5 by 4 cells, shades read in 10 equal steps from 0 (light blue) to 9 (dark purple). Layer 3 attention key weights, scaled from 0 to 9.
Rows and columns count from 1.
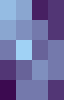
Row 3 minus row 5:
-5 -4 1 -3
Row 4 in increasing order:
3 4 5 7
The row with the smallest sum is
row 3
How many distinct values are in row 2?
4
